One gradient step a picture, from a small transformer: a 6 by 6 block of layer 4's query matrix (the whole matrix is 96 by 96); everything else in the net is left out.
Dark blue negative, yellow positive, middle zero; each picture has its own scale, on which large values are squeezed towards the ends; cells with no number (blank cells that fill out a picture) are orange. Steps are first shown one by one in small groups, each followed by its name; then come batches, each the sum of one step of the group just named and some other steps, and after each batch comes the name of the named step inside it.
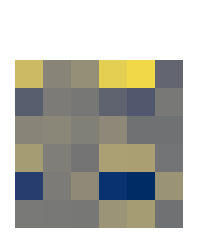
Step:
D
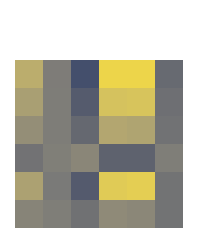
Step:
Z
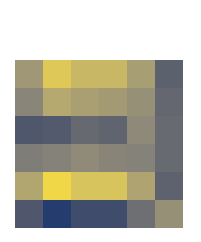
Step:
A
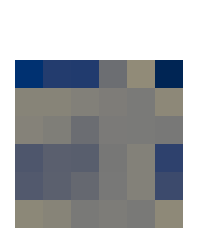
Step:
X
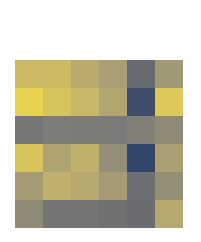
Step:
A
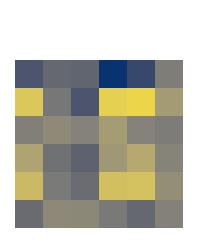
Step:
D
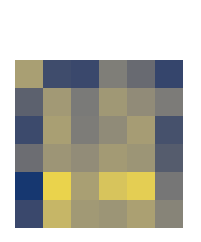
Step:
Z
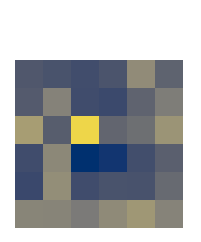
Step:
X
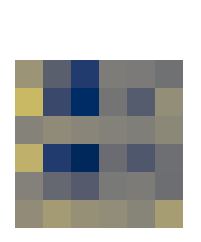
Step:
X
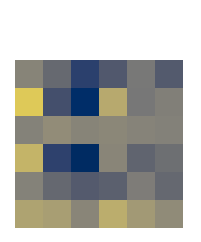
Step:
X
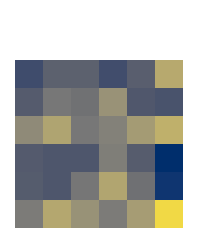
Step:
X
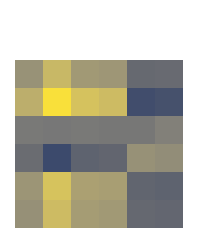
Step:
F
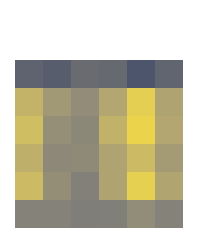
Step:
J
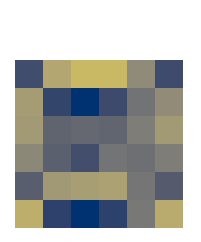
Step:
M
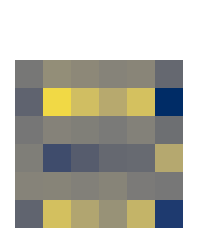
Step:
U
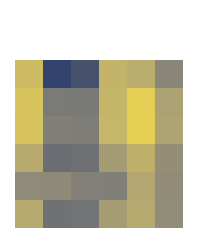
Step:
J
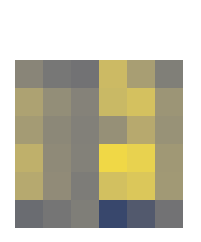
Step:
J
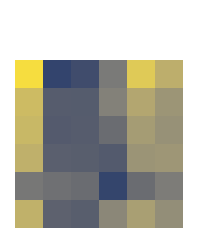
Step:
M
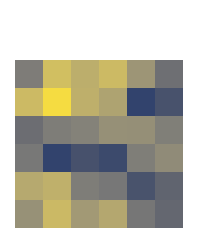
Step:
F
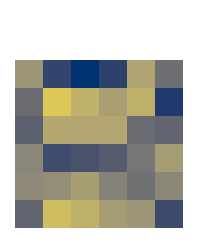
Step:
U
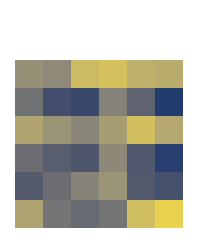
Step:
M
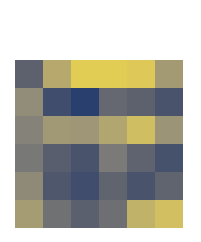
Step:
M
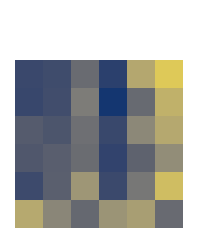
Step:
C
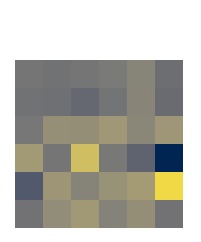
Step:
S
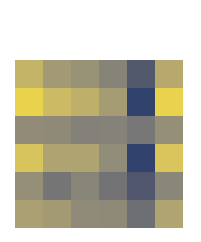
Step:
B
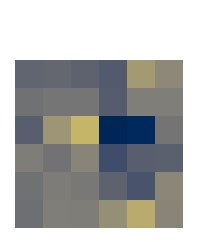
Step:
S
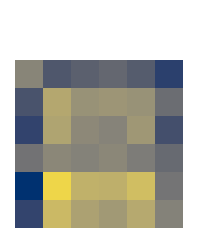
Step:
S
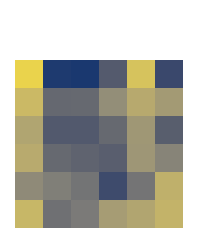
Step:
S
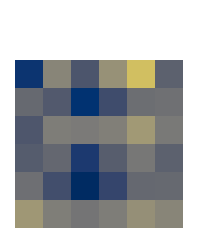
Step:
C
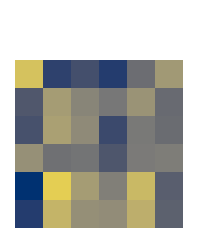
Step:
S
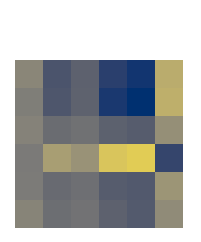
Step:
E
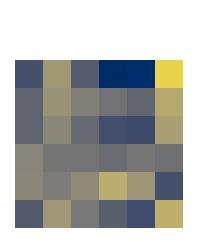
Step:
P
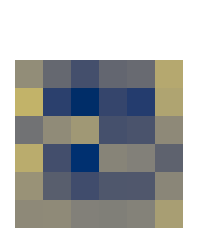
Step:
E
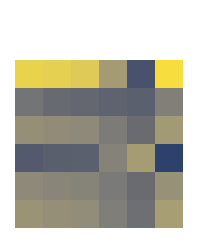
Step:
E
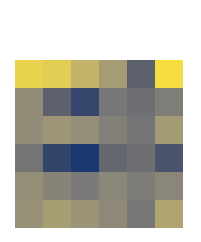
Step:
P
